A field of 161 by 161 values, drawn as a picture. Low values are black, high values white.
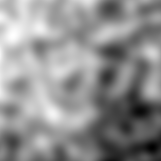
Odd rows or columns: none. Ninth with the highest average: top left. Ninth with the lowest average: bottom right. Slope: up to the top left. Lone odd cells: none.
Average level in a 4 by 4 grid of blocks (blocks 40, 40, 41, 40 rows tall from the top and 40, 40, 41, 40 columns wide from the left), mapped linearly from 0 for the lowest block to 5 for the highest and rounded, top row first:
5 4 3 2 / 4 4 2 2 / 4 4 2 1 / 2 3 1 0
